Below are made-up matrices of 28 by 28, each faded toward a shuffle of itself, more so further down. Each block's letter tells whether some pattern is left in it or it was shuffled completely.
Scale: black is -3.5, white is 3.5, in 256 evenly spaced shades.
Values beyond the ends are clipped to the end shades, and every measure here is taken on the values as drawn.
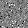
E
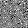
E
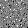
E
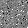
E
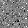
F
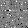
F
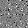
F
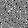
E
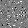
F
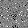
F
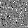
E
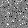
E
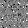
F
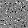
F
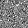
E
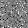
F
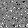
F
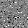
F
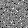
E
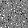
E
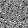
E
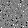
E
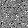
E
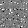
F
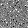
E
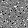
E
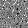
E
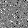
E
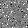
E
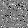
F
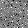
E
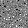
E
